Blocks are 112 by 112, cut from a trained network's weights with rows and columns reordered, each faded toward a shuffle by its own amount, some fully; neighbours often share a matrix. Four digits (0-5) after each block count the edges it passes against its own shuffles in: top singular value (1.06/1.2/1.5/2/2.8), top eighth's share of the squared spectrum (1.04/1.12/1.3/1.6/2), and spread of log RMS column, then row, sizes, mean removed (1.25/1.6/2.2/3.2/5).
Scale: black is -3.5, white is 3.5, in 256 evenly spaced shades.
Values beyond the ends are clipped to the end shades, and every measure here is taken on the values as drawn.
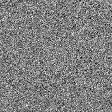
2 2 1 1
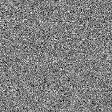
1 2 0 2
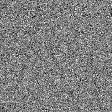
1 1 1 1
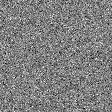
0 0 0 0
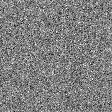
0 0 0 0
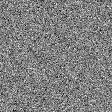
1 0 0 0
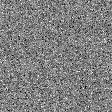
0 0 0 0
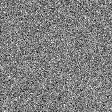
1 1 0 0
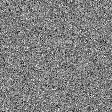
0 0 0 0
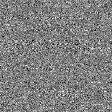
2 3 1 3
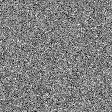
0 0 0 0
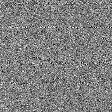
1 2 0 2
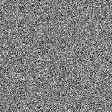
3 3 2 2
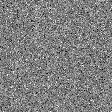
1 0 0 0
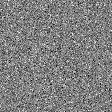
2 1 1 0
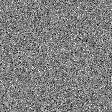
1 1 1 0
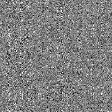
3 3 3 1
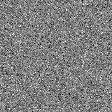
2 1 1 0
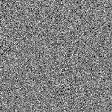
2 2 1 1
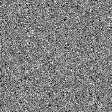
3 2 2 1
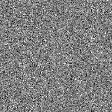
2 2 2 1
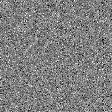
2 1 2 0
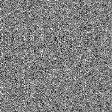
3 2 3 1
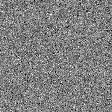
1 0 0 0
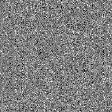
3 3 3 0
